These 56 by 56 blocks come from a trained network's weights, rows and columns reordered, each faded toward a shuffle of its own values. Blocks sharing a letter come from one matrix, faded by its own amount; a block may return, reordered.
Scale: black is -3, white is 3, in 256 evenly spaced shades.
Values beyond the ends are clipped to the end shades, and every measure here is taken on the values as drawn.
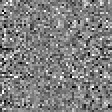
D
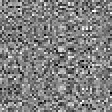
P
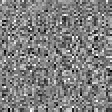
P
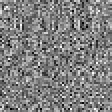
P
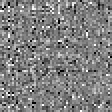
D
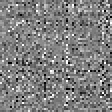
D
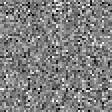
D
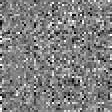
D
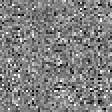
D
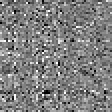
D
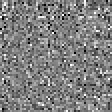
D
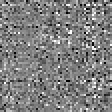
D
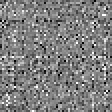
D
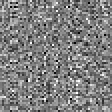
P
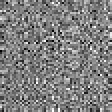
P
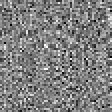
P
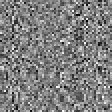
P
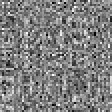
P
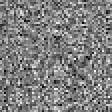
P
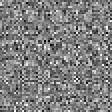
P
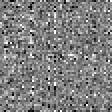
D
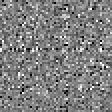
D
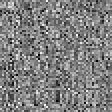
P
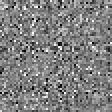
D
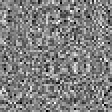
P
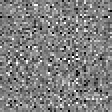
D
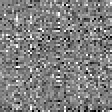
D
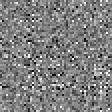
D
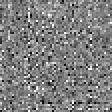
D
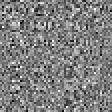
P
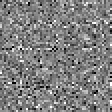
D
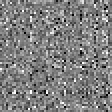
D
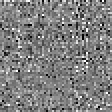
D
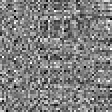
P
